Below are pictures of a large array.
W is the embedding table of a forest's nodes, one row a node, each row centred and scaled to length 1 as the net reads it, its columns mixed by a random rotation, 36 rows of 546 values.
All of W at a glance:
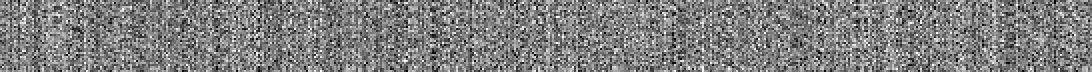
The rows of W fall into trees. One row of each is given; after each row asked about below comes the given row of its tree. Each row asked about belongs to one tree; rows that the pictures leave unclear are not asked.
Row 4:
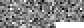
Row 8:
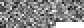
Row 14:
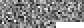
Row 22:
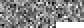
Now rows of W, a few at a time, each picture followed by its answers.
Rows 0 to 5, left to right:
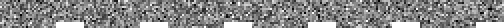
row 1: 14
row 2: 22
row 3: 4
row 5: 8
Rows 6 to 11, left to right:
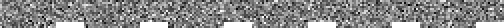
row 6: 22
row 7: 22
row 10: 4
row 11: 4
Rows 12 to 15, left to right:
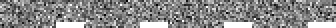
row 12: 22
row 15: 4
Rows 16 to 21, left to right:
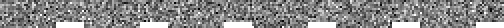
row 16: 22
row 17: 8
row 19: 22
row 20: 22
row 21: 8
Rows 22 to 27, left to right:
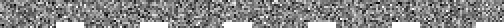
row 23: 22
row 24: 4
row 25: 4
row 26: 8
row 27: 14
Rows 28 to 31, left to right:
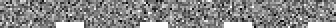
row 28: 4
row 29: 8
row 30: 14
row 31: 22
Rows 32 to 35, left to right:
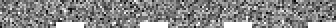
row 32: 8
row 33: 4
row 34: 4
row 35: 4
